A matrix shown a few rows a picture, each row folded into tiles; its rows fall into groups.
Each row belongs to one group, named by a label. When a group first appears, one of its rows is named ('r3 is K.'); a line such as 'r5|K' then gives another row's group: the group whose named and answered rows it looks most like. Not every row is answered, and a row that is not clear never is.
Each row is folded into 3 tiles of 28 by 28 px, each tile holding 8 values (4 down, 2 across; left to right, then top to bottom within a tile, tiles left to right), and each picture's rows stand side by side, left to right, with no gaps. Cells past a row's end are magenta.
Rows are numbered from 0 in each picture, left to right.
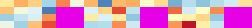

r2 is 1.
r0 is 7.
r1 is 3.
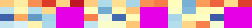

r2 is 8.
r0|8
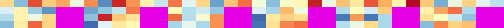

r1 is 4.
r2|7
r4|8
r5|3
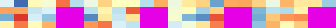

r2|7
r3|4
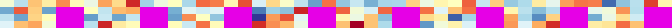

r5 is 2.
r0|3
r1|2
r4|1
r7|3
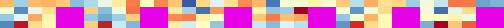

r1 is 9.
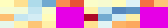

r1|7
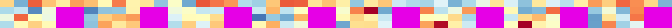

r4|3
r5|1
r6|1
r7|4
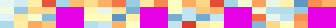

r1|7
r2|2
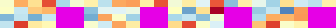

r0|2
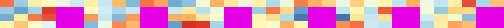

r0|4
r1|7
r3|3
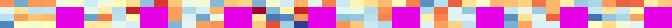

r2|7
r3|9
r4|9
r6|4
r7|9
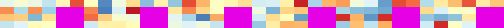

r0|7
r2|9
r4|7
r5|9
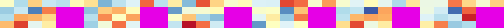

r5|9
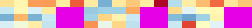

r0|8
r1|8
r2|9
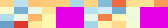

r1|8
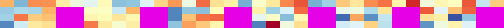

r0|4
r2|4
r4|8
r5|2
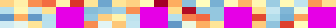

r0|8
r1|8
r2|3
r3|7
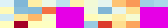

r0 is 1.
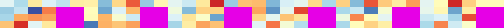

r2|2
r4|8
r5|9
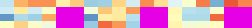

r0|9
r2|7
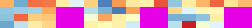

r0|4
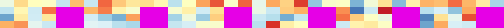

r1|9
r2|9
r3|2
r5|4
